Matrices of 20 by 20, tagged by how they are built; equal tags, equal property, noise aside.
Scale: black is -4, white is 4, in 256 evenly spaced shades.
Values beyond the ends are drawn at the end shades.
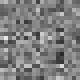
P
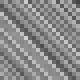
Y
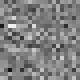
P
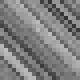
Y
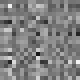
P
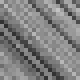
Y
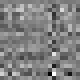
P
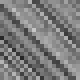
Y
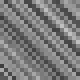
Y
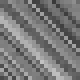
Y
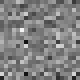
P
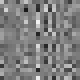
P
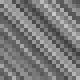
Y
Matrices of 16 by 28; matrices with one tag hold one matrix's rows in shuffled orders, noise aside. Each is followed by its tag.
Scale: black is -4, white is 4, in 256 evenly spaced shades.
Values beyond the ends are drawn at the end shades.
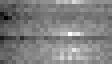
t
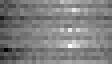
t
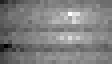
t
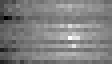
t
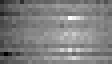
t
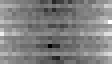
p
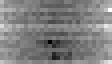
p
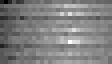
t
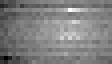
t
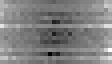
p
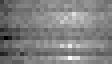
t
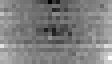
p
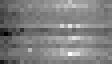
t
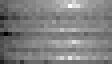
t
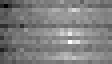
t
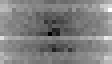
p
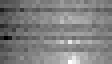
t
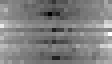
p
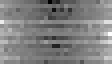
p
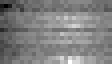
t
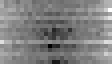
p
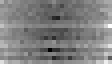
p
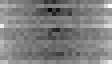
p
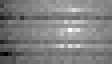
t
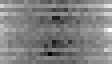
p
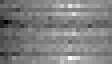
t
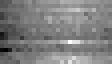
t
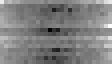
p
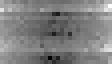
p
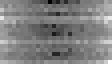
p
